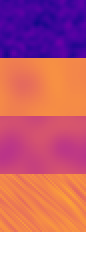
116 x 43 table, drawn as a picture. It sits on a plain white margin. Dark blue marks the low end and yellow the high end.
It is made of 4 by 1 panels. Panel 1,1: very low, blotchy, faint in contrast. Panel 2,1: high, smooth, faint in contrast. Panel 3,1: middling, smooth, faint in contrast. Panel 4,1: high, slanting down to the right, faint in contrast.
